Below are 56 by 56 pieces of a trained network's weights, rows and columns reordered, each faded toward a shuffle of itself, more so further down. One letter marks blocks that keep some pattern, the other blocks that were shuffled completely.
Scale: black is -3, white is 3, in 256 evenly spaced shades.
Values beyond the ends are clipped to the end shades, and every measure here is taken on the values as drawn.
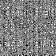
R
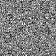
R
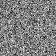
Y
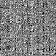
R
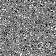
Y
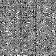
R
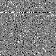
R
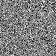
Y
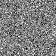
Y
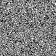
Y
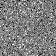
Y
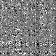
R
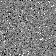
Y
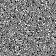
Y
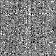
R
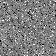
Y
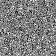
Y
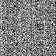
R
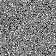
Y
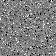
Y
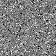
Y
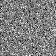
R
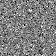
Y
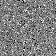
Y
